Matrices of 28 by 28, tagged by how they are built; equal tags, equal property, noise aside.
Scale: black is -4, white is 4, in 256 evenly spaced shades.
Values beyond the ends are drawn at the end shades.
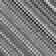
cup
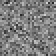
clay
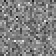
clay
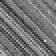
cup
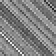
cup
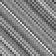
cup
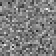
clay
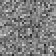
clay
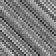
cup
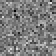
clay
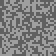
clay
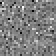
clay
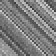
cup
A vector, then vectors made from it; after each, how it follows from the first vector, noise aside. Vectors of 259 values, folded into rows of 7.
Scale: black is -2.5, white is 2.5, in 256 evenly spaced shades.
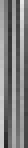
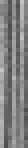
shrunk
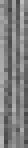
shrunk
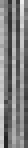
copied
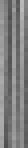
shrunk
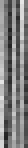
copied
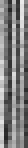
copied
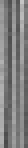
shrunk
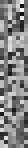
sign-scrambled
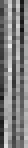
negated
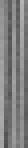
shrunk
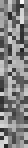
sign-scrambled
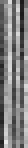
negated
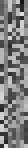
sign-scrambled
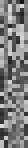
sign-scrambled
